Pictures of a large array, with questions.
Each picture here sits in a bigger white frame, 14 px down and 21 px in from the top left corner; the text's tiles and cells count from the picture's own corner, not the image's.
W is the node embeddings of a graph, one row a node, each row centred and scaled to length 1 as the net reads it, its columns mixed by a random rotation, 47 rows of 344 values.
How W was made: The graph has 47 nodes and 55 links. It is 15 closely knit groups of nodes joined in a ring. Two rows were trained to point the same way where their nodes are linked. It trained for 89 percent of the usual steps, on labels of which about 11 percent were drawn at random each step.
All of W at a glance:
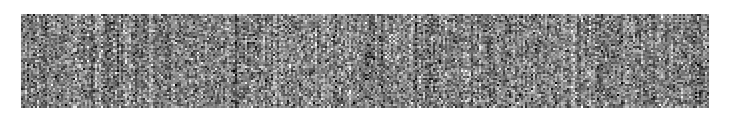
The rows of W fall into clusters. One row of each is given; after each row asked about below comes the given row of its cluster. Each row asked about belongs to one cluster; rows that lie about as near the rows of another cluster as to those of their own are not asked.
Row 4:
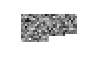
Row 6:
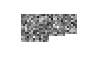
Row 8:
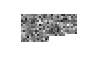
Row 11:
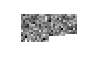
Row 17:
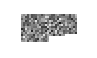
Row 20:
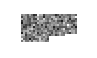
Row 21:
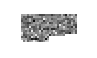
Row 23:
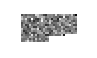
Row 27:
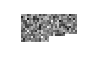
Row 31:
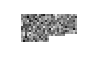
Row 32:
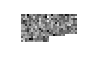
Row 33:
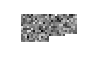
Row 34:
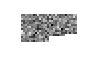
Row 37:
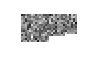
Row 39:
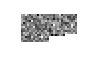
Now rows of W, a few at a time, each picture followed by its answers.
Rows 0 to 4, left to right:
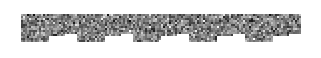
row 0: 32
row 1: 31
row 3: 33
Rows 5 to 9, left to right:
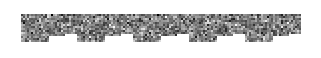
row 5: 8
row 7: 4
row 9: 20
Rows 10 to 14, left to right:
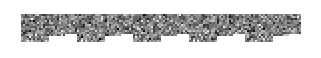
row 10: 23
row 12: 17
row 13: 11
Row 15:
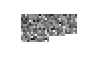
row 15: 21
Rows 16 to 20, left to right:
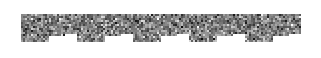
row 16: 23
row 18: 27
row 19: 21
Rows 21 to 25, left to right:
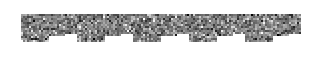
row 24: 39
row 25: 32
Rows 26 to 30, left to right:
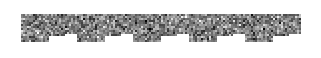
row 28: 34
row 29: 6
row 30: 32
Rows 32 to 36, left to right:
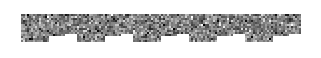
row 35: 11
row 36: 8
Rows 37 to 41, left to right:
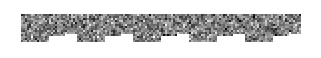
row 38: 27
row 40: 20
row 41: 39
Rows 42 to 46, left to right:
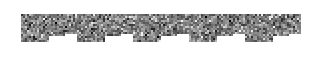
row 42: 37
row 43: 34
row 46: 33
